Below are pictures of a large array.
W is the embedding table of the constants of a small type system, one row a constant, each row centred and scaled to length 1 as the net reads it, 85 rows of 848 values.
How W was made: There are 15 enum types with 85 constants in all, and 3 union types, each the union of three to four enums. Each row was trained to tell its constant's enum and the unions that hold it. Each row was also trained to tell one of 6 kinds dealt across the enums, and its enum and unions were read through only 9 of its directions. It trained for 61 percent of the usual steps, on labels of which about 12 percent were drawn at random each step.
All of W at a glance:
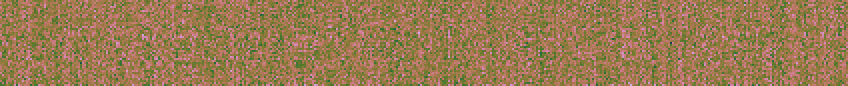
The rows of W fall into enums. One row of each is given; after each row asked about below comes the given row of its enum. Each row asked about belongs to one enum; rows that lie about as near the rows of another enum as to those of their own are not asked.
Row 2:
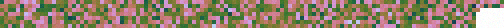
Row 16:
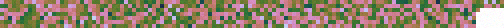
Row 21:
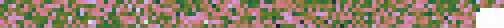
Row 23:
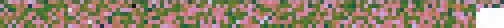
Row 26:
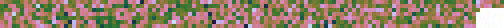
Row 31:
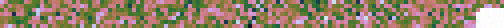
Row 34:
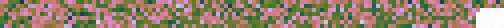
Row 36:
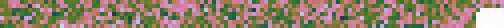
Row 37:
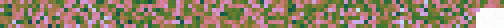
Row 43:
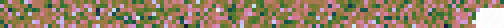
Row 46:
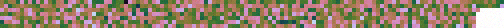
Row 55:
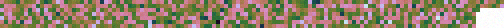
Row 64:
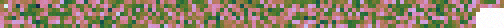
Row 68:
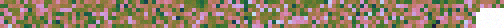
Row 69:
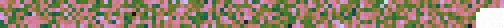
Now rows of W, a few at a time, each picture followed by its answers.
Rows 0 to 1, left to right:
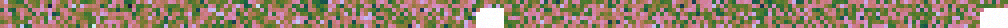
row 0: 31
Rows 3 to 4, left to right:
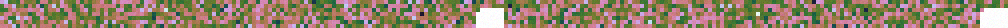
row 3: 26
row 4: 68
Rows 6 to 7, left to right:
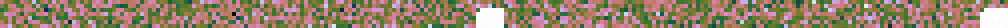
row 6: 26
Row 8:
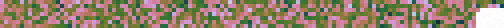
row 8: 64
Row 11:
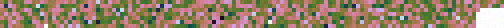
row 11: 37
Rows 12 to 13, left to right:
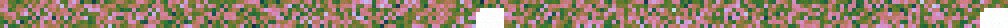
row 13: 64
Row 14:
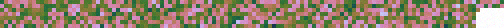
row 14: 23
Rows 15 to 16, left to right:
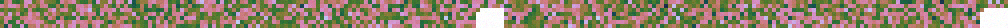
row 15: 69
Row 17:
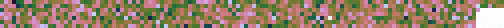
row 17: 43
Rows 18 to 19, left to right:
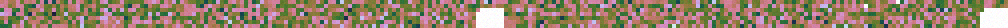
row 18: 23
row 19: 55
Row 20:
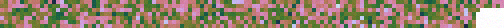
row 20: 36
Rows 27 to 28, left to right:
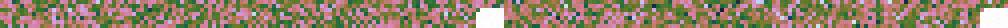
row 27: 69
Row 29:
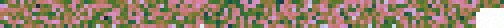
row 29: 46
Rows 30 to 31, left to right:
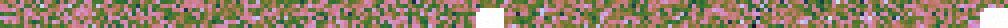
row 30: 46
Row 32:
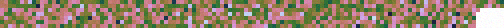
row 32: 43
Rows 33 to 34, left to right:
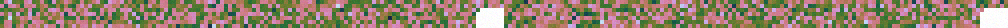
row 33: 69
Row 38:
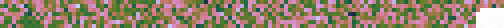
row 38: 16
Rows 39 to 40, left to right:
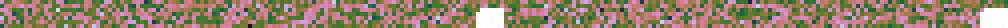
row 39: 55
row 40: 68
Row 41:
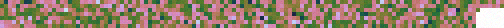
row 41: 21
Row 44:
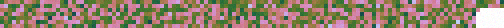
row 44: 34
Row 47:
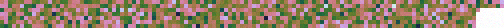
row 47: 23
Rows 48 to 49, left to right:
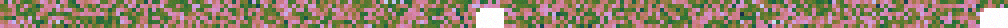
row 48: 21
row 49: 68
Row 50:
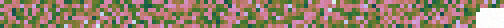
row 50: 55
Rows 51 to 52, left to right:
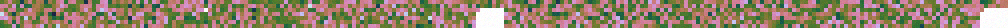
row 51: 46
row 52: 43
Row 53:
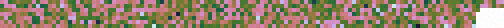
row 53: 26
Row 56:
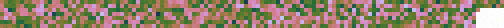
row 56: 68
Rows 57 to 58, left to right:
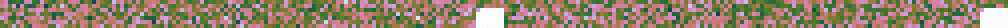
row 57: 43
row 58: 34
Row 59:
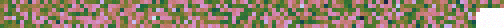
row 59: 2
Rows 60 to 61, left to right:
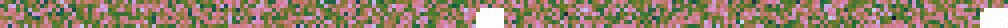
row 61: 69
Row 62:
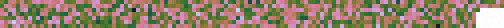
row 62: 21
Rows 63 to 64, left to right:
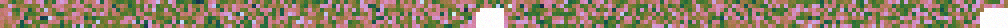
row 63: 64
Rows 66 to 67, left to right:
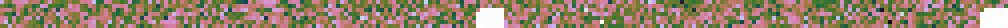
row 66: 23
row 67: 21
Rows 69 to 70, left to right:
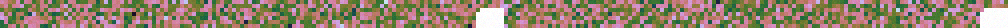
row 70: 34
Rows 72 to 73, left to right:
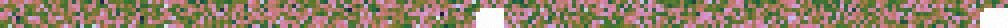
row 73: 21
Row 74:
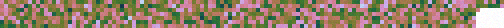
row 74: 46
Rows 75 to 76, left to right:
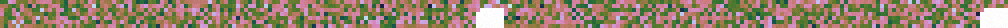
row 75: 37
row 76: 34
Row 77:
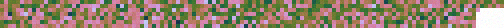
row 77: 43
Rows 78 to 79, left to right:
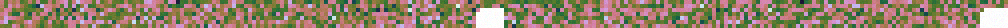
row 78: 64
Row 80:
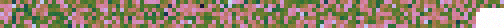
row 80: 64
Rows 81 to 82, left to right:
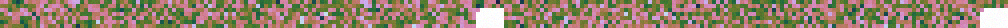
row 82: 46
